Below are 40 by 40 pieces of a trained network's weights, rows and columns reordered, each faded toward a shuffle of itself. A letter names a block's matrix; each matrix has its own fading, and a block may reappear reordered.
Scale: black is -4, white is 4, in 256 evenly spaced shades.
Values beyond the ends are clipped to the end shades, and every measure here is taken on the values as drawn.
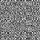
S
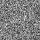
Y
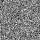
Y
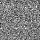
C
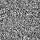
Y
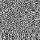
S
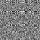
S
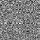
S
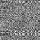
S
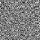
S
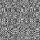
S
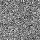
Y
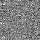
C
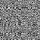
S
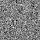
C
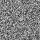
Y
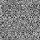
S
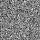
Y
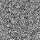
C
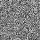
Y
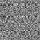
S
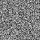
C
